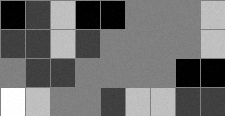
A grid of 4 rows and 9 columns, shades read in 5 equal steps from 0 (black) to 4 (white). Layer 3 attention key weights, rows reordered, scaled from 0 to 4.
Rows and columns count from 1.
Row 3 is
2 1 1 2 2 2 2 0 0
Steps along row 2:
same up down up same same same up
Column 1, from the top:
0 1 2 4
